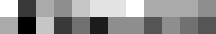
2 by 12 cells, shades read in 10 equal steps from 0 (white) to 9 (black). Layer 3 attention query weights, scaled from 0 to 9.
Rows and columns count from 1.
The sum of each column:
3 16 5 11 7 9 5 4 9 7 8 10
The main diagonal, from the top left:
0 9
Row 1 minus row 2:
-3 -2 1 -3 -3 -7 -3 -4 -3 -1 -2 -2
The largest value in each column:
3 9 3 7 5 8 4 4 6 4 5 6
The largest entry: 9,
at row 2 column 2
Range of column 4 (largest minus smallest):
3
